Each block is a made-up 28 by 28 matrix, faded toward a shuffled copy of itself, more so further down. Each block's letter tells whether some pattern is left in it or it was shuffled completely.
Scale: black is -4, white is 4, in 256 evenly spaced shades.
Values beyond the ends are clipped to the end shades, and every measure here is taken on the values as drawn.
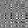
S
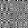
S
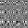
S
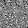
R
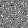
R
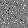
R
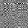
S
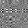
S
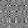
S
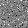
R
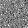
R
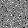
R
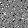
R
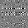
S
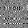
S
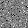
R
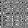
S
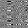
S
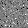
R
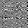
S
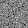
R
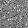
R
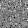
R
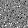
R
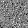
R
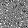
R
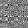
S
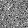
R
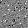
R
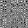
S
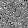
R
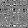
S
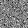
R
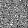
R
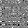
S
